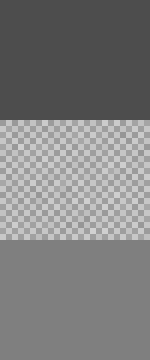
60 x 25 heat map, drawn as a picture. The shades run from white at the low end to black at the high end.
It is made of 3 by 1 panels. Panel 1,1: high, flat. Panel 2,1: low, checkered. Panel 3,1: middling, flat.
